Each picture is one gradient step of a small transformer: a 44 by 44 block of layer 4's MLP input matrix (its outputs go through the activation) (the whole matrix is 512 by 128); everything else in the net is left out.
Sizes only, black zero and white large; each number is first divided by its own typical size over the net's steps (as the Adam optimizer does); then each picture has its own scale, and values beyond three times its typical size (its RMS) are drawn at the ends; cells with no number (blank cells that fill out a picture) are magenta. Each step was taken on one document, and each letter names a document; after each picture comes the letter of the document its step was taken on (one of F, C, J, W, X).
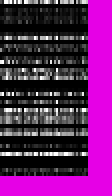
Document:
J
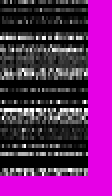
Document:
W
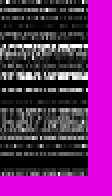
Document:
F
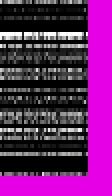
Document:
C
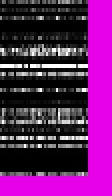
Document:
F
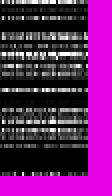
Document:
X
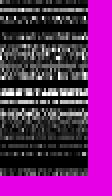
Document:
W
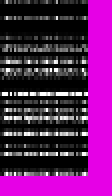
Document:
J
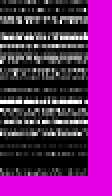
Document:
C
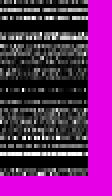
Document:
C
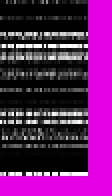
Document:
X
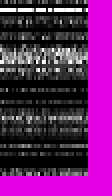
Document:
W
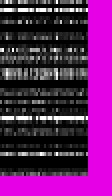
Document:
W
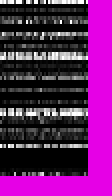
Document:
X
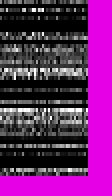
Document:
W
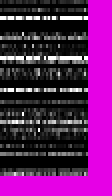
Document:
C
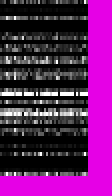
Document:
J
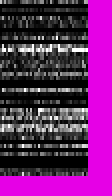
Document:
F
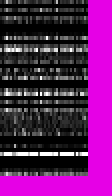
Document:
J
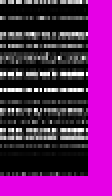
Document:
X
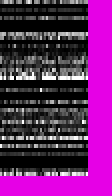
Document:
X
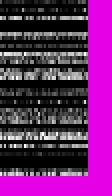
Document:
C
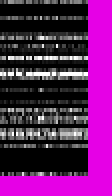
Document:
X
